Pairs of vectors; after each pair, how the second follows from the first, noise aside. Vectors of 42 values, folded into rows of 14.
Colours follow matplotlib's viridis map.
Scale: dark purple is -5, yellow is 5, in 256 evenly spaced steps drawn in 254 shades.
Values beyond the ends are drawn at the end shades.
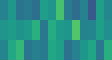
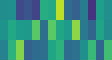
scaled up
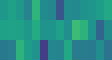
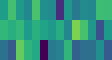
scaled up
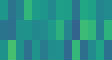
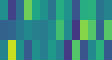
scaled up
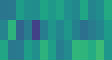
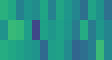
sign-scrambled
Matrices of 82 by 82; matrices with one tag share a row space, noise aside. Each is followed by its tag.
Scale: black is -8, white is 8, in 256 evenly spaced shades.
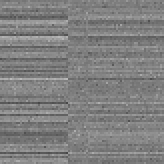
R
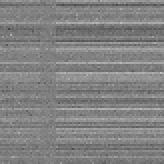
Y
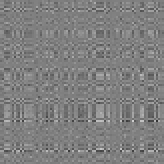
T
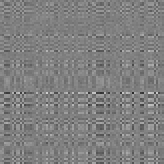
T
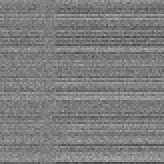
Y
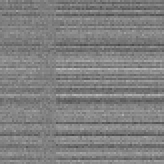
Y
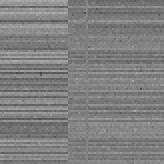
R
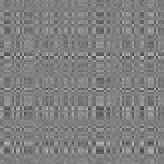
T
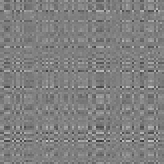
T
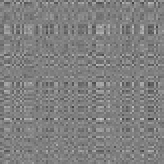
T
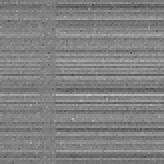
Y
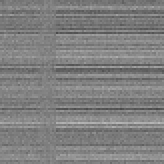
Y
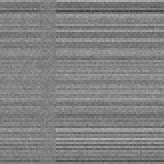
Y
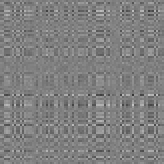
T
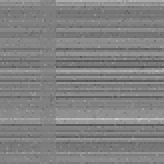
Y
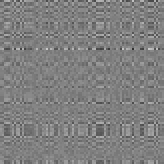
T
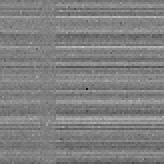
Y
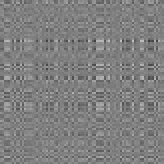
T
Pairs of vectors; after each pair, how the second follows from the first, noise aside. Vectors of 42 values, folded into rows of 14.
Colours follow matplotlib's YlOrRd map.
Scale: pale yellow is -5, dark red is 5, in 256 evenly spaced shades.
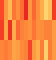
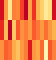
scaled up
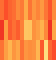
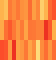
shuffled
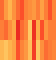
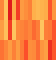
wrapped around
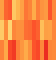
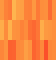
shrunk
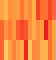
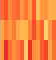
negated
